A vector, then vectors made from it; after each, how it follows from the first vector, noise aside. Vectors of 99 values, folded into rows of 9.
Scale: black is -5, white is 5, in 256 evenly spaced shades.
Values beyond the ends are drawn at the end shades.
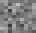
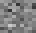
sign-scrambled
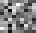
scaled up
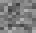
sign-scrambled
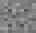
shrunk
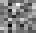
scaled up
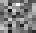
scaled up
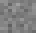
shrunk
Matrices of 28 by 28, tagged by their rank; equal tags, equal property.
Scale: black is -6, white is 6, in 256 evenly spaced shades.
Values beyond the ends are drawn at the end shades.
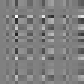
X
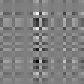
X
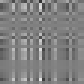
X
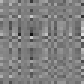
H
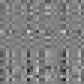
H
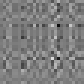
H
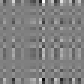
X
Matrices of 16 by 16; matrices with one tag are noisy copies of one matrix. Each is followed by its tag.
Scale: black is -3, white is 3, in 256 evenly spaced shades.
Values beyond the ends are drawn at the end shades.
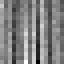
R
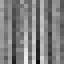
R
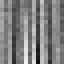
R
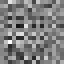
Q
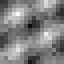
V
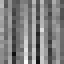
R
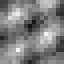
V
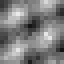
V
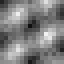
V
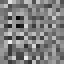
Q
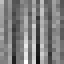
R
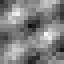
V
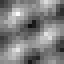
V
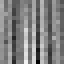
R
